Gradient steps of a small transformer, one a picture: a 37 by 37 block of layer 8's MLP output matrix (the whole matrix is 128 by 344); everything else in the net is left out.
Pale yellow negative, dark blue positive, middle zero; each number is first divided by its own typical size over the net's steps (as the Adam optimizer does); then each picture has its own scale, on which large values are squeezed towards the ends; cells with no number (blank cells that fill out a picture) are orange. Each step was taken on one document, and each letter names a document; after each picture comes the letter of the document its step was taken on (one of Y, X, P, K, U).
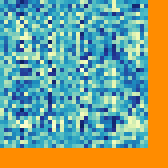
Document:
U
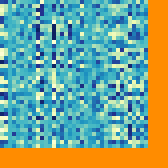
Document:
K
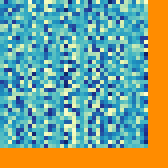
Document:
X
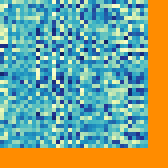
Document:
K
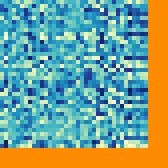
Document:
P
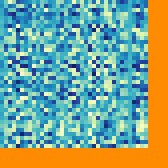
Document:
U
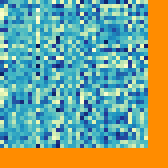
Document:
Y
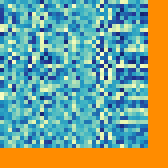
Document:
P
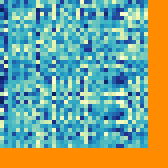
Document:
Y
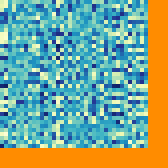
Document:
K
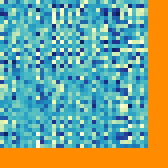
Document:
Y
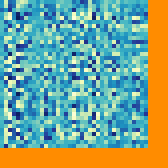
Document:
U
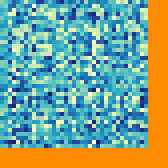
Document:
P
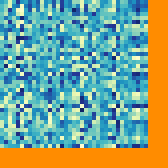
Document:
U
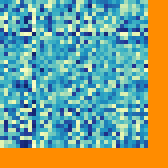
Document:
X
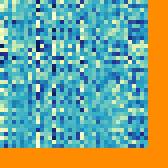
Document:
Y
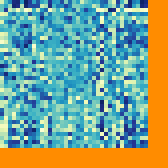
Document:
P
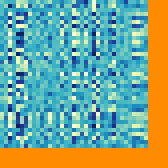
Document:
U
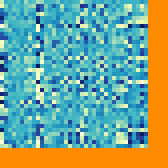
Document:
Y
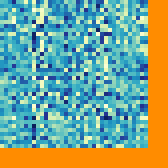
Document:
P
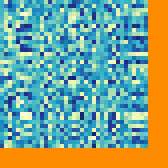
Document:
U
